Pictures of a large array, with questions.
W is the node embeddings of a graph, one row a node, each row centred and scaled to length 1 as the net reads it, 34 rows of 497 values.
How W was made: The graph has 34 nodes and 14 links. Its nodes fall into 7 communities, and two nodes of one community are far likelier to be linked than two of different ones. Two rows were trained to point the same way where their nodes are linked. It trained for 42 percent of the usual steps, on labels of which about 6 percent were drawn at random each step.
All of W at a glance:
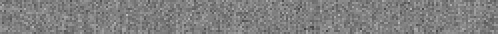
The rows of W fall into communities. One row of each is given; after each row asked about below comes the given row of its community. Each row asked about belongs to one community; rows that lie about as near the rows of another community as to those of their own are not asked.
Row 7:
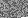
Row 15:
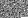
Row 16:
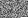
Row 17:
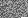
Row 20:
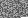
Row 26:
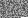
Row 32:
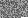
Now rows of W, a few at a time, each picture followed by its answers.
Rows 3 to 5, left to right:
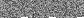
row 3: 7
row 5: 20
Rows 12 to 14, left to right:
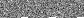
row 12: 7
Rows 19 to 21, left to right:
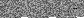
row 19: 17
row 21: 15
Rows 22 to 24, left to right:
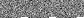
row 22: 16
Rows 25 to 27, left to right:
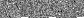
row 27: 20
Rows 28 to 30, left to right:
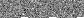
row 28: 26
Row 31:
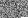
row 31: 32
